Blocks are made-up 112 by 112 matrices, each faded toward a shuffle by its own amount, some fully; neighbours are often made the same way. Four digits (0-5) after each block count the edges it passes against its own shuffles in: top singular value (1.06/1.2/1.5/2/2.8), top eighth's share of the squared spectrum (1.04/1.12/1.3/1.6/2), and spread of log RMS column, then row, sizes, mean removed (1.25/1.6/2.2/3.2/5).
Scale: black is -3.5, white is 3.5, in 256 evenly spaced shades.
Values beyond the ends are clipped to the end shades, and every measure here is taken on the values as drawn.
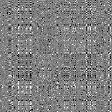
5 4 3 3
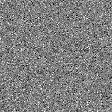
3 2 1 1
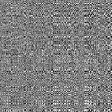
5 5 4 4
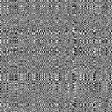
5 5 4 4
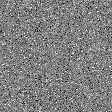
1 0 0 0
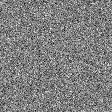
0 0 0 0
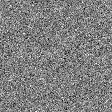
0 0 0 0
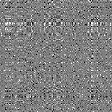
5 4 3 3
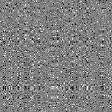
5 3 3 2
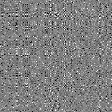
5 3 3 2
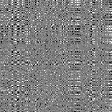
5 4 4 4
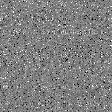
4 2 1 1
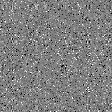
4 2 1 1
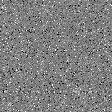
3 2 0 1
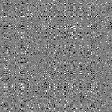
5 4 3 3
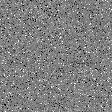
2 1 0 0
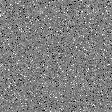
2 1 0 0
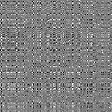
5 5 4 4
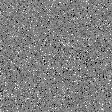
2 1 0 0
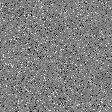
0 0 0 0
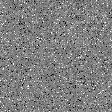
3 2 0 0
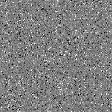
4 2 1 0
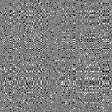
5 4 3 3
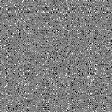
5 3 2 2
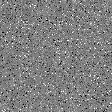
3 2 0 1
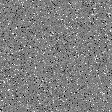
0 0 0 0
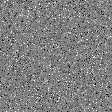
2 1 0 0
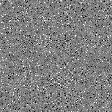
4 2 1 1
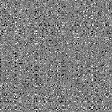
4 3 2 3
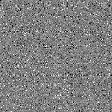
4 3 1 2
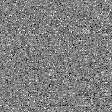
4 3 1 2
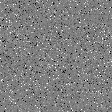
2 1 0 0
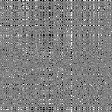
5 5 3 3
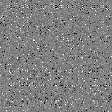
4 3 1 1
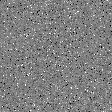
0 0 0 0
